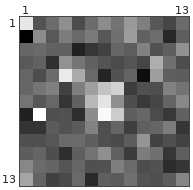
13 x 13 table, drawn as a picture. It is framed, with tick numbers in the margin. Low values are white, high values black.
Histogram: skewed, a long tail of low values. Odd patch: lower, in the centre. Slope: none. Ninth with the lowest average: centre.
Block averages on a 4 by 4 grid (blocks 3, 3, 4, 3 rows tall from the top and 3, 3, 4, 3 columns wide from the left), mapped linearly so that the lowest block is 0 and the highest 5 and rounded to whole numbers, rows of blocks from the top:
3 4 2 4
4 0 4 2
4 3 2 5
3 5 3 5
